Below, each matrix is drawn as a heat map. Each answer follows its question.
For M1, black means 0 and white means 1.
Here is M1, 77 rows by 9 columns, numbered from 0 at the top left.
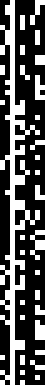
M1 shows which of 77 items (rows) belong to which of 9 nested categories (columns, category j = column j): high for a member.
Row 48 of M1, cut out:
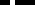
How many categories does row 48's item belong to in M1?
3
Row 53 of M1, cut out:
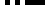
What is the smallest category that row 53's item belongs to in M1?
0
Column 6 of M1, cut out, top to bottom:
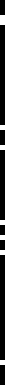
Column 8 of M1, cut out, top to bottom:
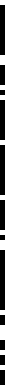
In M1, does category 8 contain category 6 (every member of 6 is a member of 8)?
no
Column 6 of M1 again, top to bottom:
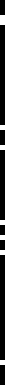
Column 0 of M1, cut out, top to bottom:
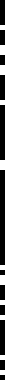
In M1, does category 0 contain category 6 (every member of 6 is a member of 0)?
no
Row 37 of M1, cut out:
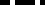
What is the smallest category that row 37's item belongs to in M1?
7
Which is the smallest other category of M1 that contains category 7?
2
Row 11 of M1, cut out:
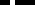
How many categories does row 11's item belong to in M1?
3
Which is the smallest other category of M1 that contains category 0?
4
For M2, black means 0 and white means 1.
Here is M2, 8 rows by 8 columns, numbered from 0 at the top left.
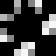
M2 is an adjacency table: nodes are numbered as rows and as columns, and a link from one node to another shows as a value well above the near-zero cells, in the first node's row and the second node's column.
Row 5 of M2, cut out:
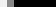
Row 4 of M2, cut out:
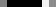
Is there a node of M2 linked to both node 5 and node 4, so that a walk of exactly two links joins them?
yes
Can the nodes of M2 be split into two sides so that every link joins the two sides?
yes
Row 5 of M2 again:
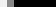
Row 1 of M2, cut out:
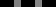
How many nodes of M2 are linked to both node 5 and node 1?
0
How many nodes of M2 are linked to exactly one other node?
0
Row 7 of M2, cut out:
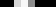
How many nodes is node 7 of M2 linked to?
3
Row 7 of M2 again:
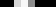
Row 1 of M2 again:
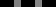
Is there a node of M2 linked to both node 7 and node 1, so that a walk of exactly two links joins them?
yes
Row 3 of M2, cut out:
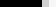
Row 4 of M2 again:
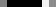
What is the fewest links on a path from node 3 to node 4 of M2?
2
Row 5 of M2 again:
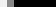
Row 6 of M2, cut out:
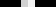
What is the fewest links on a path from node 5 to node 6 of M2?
3
